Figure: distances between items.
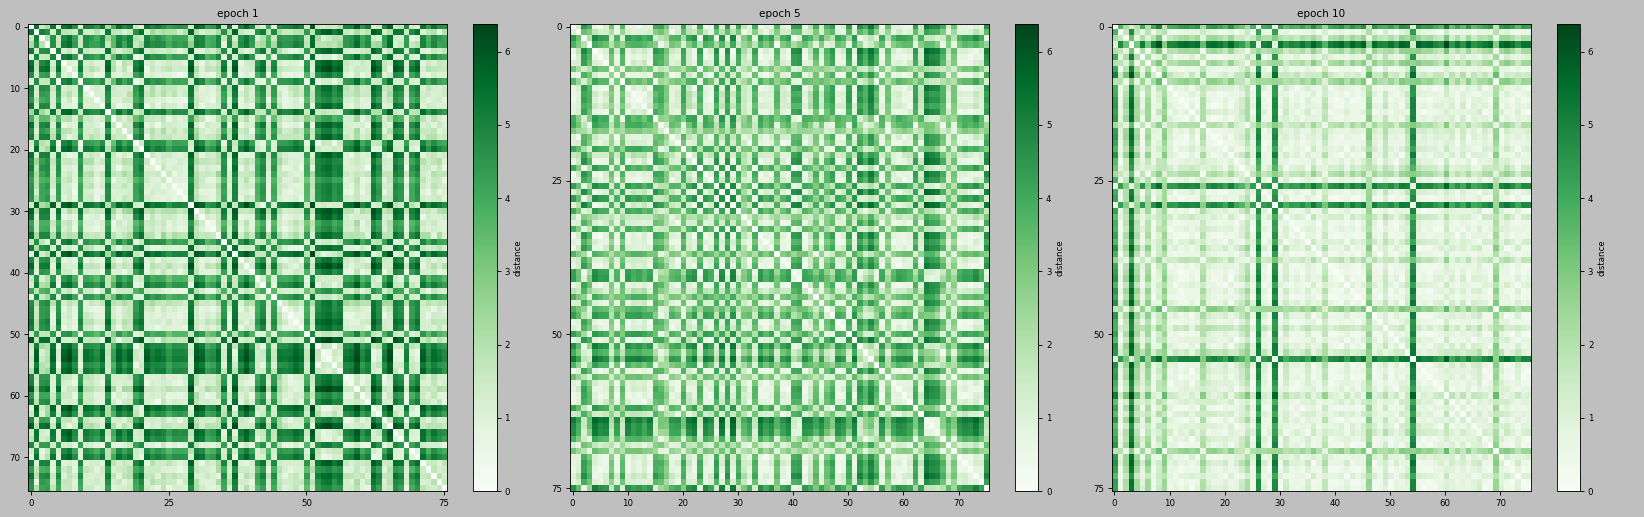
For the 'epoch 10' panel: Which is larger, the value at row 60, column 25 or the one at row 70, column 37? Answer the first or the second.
the first
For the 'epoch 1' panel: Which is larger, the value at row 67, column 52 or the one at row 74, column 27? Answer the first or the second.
the first
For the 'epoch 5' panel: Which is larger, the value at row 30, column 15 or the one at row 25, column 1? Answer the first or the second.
the first
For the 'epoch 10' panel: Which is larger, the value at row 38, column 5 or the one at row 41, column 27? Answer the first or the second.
the first
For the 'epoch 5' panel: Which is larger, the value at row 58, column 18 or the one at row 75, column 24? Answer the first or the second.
the second
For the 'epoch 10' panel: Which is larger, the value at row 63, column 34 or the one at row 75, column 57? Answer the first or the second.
the first
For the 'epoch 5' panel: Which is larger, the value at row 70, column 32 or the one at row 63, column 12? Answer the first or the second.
the second
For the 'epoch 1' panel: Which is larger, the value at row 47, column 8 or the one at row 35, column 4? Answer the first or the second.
the second
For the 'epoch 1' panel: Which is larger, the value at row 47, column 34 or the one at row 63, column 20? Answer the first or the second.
the first
